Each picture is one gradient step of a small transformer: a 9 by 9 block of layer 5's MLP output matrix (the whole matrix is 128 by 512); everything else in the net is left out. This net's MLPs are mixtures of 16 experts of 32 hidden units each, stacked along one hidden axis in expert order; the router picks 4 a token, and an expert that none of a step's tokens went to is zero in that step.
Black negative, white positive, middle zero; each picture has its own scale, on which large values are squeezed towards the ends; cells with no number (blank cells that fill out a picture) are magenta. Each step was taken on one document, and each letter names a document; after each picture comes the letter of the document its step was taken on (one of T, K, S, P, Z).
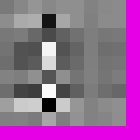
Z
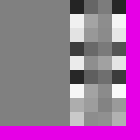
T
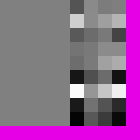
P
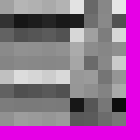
T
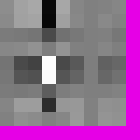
Z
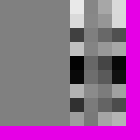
P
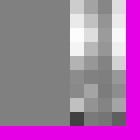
T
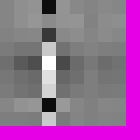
Z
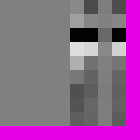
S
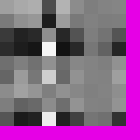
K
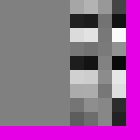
S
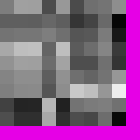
K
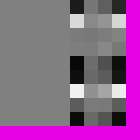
P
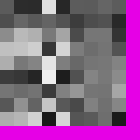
K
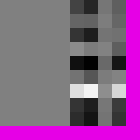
S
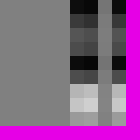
S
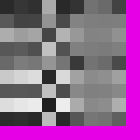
K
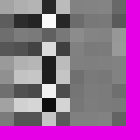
K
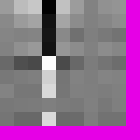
Z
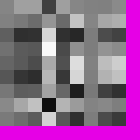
Z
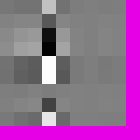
Z
